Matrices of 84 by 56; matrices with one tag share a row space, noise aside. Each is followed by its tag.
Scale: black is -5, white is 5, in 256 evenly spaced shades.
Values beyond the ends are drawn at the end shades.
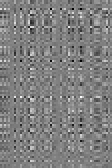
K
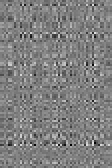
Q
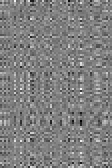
K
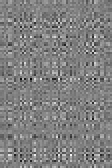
Q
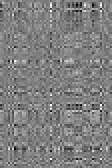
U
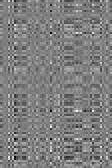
U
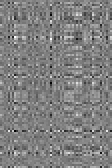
U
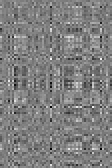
U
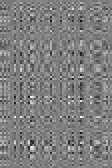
K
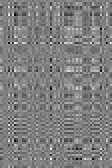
U
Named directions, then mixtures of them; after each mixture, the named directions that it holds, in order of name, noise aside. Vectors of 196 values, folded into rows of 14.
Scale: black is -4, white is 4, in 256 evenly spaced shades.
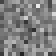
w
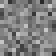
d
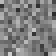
d, w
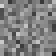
d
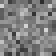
d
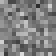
d, w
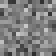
d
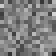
d, w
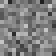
d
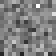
w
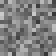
d, w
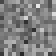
w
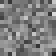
d, w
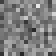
w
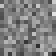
d, w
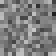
d, w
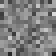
d, w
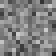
d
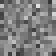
d, w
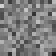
d, w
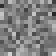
d, w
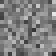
d, w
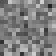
d, w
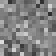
d, w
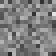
d, w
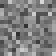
d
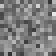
d, w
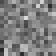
d, w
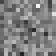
w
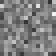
d, w
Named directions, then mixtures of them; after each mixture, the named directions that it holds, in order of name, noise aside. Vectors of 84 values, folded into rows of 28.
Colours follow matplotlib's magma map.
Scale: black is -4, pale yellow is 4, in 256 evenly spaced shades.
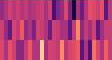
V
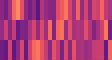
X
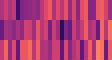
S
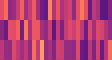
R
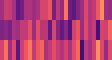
S, V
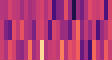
V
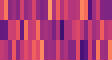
R, S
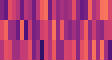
R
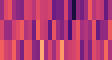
V, X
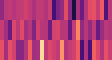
V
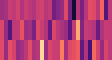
V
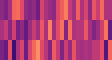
X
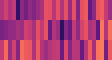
S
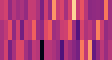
V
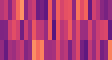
R, X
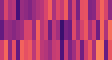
S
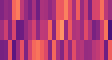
X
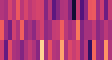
S, V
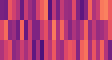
R
